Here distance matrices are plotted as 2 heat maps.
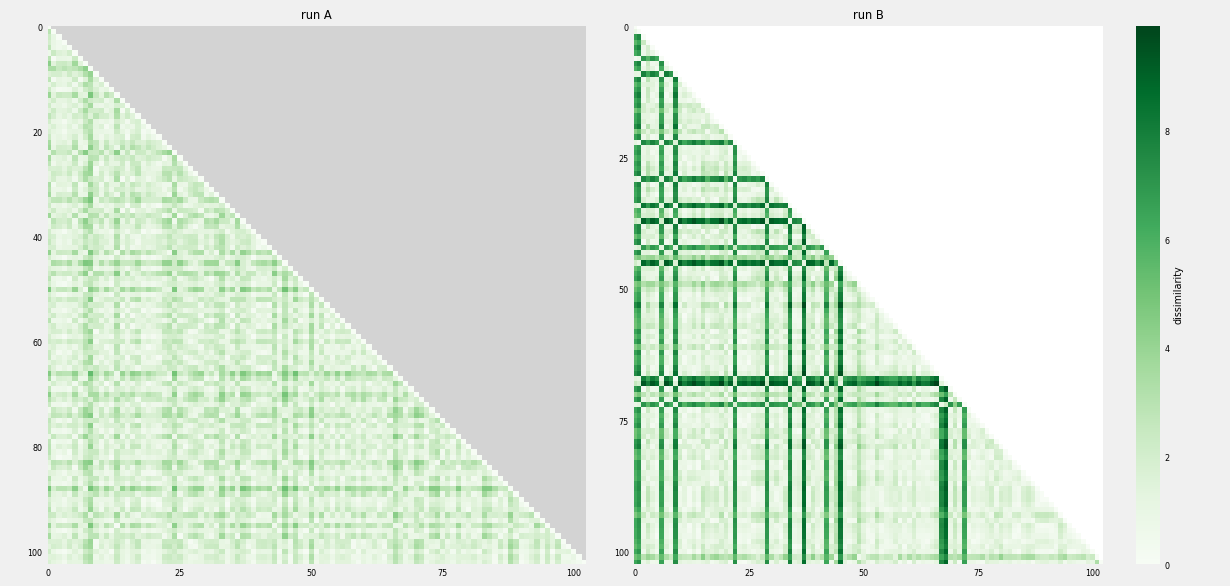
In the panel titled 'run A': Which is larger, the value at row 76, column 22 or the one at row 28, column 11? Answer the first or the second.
the first
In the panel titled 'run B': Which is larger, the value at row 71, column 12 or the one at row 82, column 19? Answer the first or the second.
the second
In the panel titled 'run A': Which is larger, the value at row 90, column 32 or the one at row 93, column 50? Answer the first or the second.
the second
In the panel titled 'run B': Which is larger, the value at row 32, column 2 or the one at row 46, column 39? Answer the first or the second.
the second
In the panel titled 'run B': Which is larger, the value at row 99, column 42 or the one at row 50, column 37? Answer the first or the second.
the second
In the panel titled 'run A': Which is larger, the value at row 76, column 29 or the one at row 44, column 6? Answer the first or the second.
the first
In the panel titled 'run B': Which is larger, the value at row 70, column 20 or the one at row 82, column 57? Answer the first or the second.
the second
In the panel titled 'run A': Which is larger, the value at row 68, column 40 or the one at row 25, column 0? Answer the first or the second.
the second
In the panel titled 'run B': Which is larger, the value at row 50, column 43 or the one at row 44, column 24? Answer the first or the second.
the second
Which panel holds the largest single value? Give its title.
run B
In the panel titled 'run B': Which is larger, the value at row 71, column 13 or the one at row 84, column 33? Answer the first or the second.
the second
